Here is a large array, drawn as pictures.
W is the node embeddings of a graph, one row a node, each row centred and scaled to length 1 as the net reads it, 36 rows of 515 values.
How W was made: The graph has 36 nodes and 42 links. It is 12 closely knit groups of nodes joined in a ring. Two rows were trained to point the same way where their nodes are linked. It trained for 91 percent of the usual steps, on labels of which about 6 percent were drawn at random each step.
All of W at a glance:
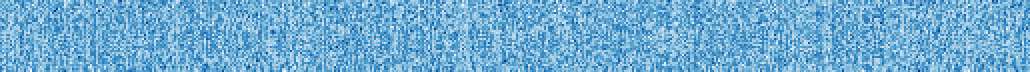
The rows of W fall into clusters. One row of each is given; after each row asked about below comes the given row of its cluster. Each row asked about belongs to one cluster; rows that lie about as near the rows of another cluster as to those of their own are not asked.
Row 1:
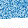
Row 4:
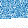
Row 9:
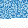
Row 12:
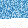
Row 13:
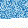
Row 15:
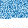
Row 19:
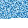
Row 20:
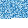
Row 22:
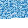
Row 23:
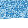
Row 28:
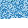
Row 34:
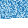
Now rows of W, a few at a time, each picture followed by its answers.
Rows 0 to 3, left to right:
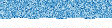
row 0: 1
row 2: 13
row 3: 20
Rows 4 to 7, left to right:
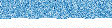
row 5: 22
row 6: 20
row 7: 28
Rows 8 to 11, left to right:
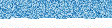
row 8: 28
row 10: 4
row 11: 1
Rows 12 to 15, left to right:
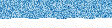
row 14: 13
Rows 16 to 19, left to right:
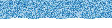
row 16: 23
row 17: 19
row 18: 23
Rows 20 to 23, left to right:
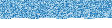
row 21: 15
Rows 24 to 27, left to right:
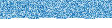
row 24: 22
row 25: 15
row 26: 19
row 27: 12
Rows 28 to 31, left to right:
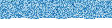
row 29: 9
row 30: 9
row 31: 12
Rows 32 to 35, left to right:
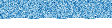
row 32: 4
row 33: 34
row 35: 34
